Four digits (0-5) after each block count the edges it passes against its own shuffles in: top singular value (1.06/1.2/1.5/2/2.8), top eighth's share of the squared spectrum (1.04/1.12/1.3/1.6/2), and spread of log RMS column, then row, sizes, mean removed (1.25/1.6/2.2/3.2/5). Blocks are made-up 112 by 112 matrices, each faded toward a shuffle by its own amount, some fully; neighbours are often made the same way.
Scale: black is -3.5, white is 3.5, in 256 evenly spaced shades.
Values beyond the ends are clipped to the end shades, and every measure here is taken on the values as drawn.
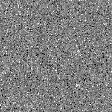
3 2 1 1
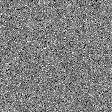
0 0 0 0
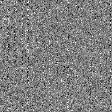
1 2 3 0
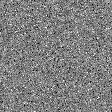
0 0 0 0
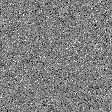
0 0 0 0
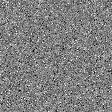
0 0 0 0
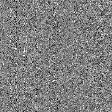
1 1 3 0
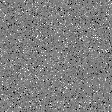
3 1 0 0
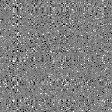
5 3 2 2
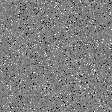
2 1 0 0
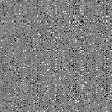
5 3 2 2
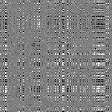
5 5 4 4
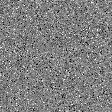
1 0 0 0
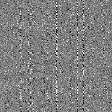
4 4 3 1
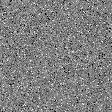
1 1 0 0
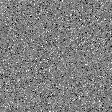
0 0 0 0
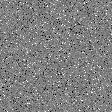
0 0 0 0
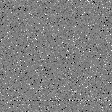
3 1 0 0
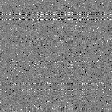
5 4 2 3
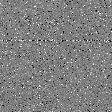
3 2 0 1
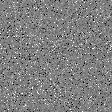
2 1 0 1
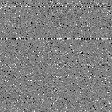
4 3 1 2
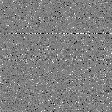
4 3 0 2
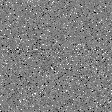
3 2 0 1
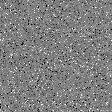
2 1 0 0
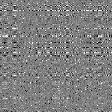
5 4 2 3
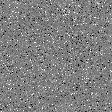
2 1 0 0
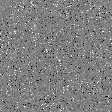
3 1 0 1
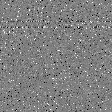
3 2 0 1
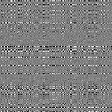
5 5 3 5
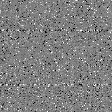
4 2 1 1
